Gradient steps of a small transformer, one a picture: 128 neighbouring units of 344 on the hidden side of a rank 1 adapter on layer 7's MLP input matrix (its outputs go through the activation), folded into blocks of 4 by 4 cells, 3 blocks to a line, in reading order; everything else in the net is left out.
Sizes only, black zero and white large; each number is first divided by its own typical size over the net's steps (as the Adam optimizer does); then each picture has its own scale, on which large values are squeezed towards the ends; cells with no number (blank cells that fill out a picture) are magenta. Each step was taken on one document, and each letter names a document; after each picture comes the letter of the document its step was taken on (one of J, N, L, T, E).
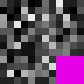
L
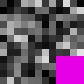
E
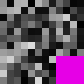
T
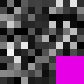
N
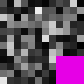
N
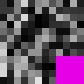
E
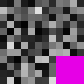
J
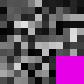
E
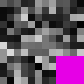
E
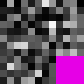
L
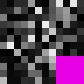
N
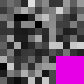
L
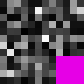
N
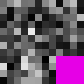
T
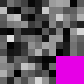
J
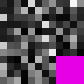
N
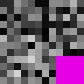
T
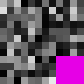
J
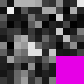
T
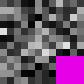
E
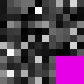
N
